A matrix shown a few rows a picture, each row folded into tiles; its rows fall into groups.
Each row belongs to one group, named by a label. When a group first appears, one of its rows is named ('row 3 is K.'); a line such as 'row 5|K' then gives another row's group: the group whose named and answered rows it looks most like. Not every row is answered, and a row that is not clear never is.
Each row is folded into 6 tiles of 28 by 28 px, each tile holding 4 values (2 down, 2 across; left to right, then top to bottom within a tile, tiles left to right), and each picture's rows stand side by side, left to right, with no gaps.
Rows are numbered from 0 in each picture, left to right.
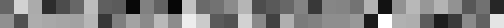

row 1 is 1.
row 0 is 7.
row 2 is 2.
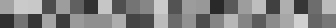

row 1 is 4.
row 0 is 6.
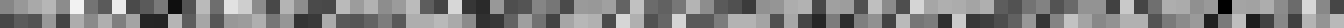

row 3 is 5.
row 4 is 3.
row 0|4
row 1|1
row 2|4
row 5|5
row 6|4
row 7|2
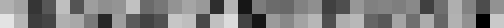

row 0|3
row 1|2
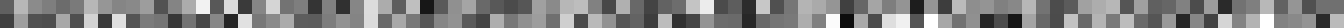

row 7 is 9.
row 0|5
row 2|1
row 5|9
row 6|5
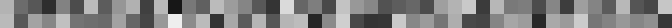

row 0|3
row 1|1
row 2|3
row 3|4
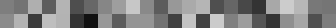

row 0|2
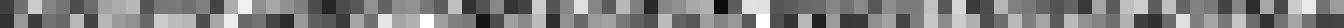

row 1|2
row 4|7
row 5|4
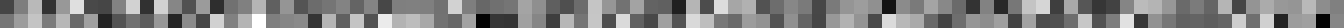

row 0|1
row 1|9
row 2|9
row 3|5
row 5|2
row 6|6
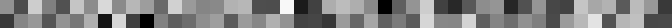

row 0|5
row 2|7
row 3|5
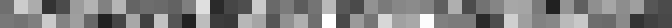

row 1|7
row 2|9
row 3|3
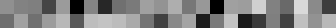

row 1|2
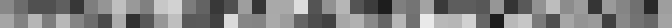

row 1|3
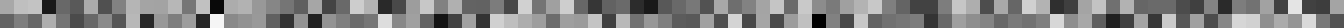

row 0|7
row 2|7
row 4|5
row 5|6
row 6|7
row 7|4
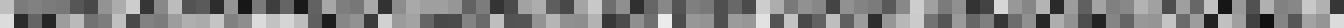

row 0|3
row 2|2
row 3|7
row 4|5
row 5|4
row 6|2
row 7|2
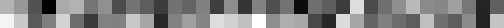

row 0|2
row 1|9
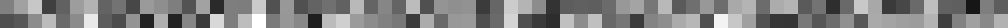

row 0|7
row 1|9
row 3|3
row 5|7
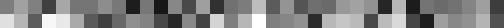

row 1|9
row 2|2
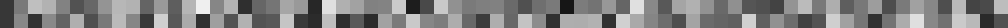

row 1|6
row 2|6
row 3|5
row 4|6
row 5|4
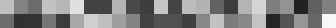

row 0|4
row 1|7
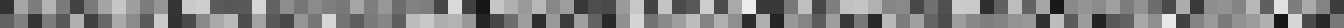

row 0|6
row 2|4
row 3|6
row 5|6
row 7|5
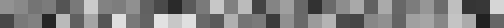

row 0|5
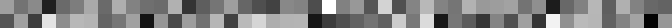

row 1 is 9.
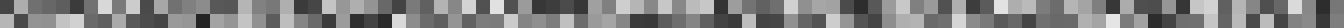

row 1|4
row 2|3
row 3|3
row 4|6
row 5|4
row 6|4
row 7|1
